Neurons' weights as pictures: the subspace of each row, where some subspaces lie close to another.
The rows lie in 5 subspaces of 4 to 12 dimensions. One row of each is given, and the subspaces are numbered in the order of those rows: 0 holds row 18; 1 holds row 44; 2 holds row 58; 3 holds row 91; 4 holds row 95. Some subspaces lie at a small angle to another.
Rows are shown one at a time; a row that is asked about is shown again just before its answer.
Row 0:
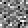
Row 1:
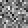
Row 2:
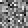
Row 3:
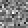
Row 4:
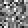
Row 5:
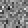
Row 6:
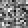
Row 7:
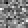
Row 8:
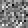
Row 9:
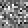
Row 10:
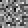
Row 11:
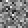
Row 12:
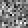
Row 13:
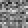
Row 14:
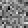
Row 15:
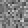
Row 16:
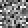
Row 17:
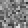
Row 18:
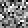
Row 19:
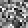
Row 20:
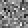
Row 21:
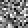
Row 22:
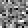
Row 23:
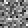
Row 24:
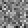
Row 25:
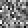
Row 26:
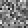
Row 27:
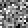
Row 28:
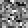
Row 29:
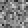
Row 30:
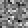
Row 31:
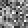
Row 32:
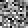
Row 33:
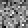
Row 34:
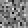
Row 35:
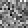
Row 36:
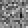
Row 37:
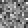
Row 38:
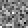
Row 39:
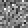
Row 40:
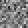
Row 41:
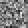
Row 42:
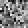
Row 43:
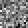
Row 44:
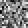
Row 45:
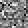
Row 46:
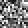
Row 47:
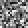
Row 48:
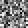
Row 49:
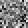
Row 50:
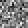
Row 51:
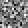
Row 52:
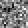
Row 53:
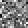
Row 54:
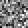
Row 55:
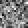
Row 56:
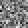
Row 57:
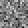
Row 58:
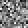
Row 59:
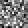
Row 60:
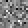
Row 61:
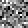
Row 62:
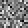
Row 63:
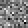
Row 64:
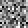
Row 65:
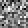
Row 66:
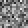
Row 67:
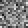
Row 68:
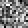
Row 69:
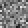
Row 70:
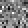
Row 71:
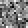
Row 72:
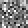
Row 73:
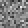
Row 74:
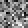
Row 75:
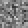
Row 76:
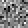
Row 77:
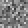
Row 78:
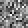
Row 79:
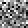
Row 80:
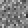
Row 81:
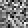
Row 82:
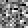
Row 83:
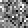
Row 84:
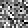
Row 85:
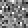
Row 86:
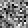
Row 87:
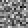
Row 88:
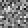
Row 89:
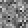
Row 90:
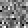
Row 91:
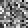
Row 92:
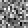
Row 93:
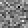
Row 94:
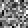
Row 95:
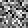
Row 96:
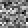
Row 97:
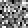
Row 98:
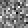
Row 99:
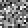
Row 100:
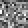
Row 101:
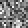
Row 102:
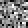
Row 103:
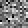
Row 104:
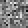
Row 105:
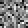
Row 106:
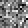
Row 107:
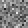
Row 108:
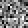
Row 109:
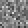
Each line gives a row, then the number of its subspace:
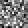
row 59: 1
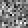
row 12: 3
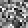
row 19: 4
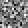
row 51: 1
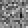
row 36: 4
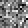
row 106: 4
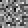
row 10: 3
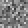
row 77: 1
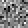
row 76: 1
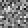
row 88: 0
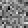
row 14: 2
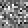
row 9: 0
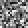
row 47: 4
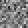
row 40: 2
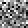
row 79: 2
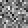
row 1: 4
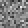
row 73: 0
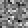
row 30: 4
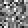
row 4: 3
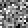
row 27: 0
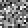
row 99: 0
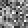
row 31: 2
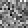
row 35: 2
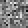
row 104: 4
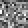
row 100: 3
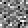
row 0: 3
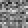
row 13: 4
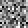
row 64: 1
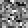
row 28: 4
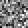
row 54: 4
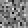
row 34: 1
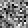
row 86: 0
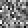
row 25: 2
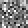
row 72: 1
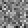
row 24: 2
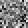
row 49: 1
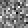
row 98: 2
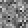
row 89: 4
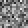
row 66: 4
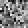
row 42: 2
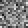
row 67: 3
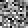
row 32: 4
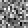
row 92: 2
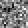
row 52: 3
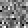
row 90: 2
